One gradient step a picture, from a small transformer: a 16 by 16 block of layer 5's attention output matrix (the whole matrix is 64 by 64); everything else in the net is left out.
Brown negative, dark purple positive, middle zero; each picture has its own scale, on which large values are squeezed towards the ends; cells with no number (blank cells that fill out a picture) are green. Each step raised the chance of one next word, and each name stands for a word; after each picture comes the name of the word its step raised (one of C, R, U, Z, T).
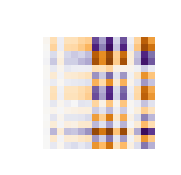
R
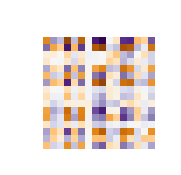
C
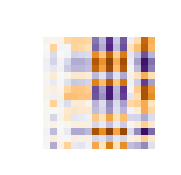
R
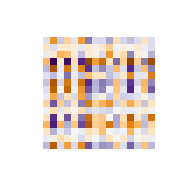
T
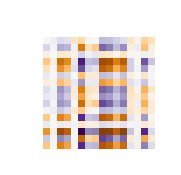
R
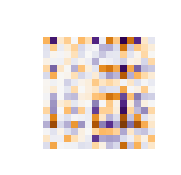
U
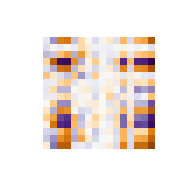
T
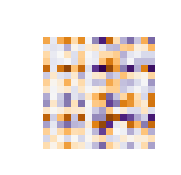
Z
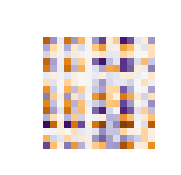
U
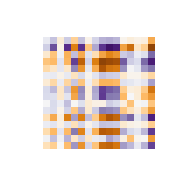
R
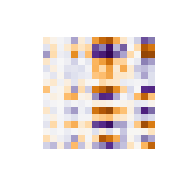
U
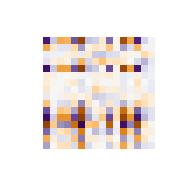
Z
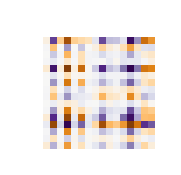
Z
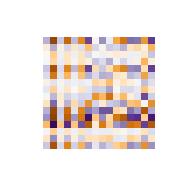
Z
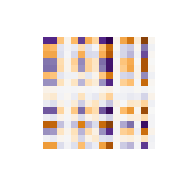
U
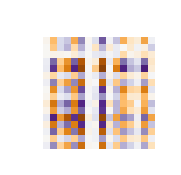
R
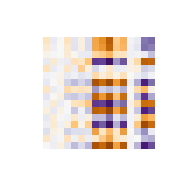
T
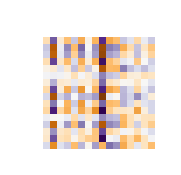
U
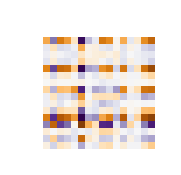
Z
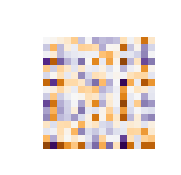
T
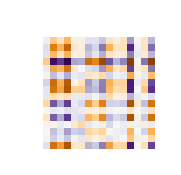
T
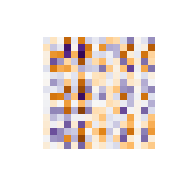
U
